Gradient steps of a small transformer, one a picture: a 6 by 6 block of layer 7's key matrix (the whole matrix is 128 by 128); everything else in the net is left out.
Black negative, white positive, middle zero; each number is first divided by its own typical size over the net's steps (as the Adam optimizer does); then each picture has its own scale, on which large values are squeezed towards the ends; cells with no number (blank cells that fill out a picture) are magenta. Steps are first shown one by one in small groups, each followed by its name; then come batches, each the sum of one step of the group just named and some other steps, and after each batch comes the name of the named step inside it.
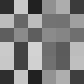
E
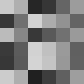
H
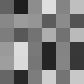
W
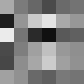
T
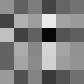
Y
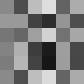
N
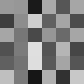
E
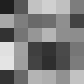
W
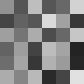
W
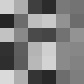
H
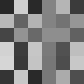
E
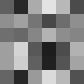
W
